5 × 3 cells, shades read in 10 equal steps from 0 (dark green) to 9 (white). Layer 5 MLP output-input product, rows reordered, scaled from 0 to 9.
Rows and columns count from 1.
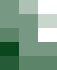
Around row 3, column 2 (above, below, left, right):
4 4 3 9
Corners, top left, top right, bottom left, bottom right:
4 9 1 3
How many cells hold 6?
1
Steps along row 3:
up up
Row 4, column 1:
0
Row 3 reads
3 4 9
